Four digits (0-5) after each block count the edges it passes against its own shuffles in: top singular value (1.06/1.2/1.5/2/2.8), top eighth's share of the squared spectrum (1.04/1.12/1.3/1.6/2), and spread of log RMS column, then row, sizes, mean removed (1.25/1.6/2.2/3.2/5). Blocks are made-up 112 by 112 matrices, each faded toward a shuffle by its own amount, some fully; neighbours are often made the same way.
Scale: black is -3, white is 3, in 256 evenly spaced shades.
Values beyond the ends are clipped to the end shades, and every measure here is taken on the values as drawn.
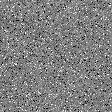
0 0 0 0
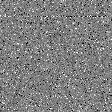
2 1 0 1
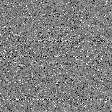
2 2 0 2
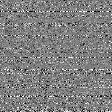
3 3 0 4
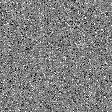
0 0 0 0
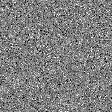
2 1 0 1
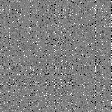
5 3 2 2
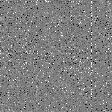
4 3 2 1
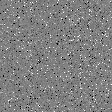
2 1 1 0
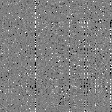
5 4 3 1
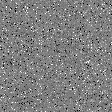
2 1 0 0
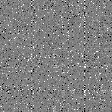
4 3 2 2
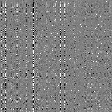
5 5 3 2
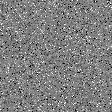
2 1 0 0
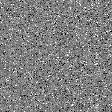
3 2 0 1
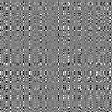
5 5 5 4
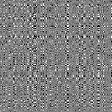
5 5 4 4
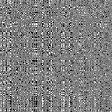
5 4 4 3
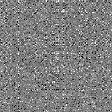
4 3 2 2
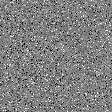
3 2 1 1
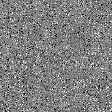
3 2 1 1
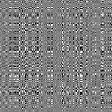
5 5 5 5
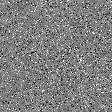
1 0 0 0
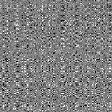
5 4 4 3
